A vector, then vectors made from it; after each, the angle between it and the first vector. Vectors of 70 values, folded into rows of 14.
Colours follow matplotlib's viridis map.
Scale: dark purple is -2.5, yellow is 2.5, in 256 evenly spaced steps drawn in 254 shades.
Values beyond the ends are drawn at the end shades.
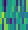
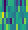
nearly parallel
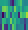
partly opposed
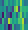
partly opposed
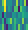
nearly opposite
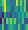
nearly opposite
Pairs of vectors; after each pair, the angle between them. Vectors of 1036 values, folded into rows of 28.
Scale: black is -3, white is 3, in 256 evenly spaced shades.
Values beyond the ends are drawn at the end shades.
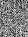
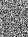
partly opposed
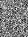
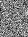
partly aligned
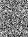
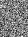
orthogonal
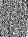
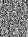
nearly parallel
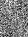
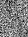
nearly opposite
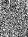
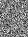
orthogonal
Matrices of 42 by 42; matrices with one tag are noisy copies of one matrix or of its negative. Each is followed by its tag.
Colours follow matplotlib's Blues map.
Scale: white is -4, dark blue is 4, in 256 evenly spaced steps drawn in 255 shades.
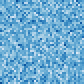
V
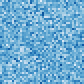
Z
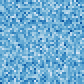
V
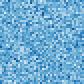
Z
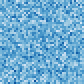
V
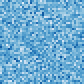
Z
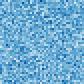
Z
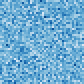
Z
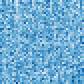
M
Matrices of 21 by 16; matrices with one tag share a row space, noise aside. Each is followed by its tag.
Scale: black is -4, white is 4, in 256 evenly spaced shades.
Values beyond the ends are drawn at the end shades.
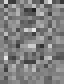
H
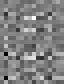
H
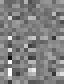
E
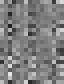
E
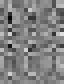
E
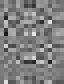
H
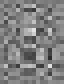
H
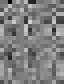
E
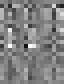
E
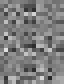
H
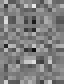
H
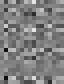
H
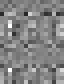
E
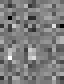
E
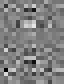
H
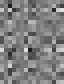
E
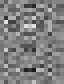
H
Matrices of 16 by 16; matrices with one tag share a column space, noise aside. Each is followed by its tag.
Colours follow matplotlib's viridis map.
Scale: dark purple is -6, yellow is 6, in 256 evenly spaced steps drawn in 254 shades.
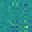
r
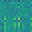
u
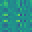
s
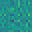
s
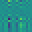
u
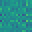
s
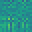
u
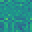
u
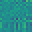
u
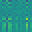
u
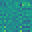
r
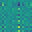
r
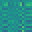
r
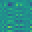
r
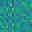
s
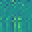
u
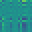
u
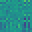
u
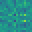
s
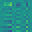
r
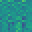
u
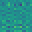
r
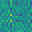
s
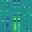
u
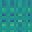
s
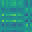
s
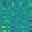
r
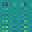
r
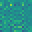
r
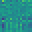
u
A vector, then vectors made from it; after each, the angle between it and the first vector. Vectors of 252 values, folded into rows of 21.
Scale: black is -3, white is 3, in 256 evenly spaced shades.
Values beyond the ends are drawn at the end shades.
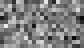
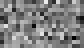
nearly parallel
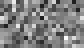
nearly opposite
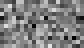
nearly parallel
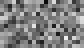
nearly opposite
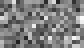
nearly opposite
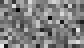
orthogonal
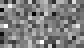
partly aligned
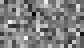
partly aligned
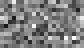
nearly opposite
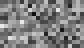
partly aligned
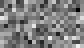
nearly opposite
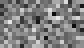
orthogonal
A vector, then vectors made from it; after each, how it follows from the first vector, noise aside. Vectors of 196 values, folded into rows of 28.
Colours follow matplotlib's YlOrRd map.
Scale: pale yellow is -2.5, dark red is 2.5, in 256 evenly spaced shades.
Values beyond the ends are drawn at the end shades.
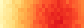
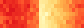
wrapped around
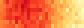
reversed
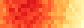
reversed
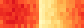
wrapped around
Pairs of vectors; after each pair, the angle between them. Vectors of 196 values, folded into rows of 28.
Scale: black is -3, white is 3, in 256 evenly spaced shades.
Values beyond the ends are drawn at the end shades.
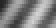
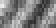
nearly opposite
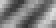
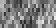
partly aligned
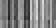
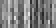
nearly opposite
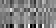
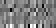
nearly opposite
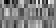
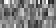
nearly opposite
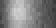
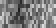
partly opposed
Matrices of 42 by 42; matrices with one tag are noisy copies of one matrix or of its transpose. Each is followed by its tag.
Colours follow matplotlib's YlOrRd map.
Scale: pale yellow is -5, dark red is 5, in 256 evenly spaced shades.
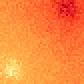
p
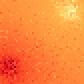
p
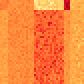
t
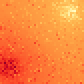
p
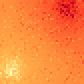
p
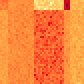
t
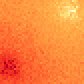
p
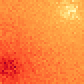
p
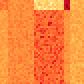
t
